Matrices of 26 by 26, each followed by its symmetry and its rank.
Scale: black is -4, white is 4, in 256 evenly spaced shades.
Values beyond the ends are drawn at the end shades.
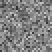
neither, full rank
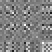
symmetric, rank three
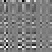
neither, rank two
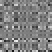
neither, rank two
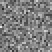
neither, full rank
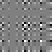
symmetric, rank one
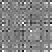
symmetric, rank three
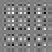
symmetric, rank one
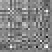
symmetric, rank three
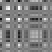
symmetric, rank one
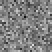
neither, full rank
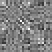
symmetric, rank three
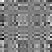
neither, rank two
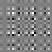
symmetric, rank one
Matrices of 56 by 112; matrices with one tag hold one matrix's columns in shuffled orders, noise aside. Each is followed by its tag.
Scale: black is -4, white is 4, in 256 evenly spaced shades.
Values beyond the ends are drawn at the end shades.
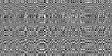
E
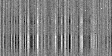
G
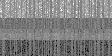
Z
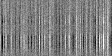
G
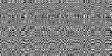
E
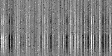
G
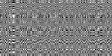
E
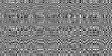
E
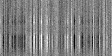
G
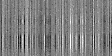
G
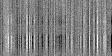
G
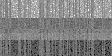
Z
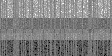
Z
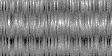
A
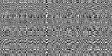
E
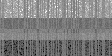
Z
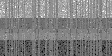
Z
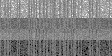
Z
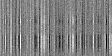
G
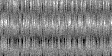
A
